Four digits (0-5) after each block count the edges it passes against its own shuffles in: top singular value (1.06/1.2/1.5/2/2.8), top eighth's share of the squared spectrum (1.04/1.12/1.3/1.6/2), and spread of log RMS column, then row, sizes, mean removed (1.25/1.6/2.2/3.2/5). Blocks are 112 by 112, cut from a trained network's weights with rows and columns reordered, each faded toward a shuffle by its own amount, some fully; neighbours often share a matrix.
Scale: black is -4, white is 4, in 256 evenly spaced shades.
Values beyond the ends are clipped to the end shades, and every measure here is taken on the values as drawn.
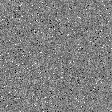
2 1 0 0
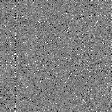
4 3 2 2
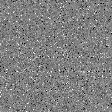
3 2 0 1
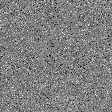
0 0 0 0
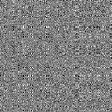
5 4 3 3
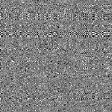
5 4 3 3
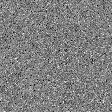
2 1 0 0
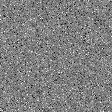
2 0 0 0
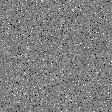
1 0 0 0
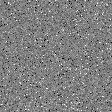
1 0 0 0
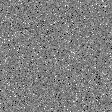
0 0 0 0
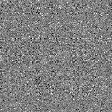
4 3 2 2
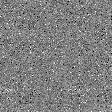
2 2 1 0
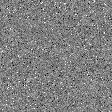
0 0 0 0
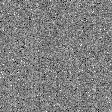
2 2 0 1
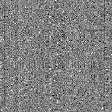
4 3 1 2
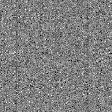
3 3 1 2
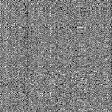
4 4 2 3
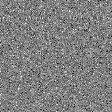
2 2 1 1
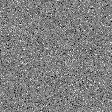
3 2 0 0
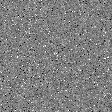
1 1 0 0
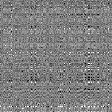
4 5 3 3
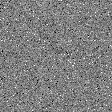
1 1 0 0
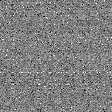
3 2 1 1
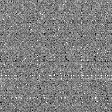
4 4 2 2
